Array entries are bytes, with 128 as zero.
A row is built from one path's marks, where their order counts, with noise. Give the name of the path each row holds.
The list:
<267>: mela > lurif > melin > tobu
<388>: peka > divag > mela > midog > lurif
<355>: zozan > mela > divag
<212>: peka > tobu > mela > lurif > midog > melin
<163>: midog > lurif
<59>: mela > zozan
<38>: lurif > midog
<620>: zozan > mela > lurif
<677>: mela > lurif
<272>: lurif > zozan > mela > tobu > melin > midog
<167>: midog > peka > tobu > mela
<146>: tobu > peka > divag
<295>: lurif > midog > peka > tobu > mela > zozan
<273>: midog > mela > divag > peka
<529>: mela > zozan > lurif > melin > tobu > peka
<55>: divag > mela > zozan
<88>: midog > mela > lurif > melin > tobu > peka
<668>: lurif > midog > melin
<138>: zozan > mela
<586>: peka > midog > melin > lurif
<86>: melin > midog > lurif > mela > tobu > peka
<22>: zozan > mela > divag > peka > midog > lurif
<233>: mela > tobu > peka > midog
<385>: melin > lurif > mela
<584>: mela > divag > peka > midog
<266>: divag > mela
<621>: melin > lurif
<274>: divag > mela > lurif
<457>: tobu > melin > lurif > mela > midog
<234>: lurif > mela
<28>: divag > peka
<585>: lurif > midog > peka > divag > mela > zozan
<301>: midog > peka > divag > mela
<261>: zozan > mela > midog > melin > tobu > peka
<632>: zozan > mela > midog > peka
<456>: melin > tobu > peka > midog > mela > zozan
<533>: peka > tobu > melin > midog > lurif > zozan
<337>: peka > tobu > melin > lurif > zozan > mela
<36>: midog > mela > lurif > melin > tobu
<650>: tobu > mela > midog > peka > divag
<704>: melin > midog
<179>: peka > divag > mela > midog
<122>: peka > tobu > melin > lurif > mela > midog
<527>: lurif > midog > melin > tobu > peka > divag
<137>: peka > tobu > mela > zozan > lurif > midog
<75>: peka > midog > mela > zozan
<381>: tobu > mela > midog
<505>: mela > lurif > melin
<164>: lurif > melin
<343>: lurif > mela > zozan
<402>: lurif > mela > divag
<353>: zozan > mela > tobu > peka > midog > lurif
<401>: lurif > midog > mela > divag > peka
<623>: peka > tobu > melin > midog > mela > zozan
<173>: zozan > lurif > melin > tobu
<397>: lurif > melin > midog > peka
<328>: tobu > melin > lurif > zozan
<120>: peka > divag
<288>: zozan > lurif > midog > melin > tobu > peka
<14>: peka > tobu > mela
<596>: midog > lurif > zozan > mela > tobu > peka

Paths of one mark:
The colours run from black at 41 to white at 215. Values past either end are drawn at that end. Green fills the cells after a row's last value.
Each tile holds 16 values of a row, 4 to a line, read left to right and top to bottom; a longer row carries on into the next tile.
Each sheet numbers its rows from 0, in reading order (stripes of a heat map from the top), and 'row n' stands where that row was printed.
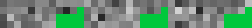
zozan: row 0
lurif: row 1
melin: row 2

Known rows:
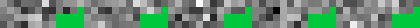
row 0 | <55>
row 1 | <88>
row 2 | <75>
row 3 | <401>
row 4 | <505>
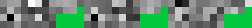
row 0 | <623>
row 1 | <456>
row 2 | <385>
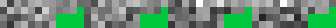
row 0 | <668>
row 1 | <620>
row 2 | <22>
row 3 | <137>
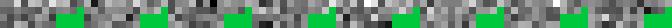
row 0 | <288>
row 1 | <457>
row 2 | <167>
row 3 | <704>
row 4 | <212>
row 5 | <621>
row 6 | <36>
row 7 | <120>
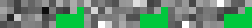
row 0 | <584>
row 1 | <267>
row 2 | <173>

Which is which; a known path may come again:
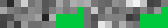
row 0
<381>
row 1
<267>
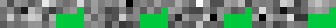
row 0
<274>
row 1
<14>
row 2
<75>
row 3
<456>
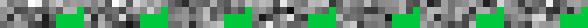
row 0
<122>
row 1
<212>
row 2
<355>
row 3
<295>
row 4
<596>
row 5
<385>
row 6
<55>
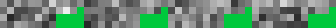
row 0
<86>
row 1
<632>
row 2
<505>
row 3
<137>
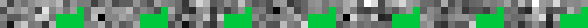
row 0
<668>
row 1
<234>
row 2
<179>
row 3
<273>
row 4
<623>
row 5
<301>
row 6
<388>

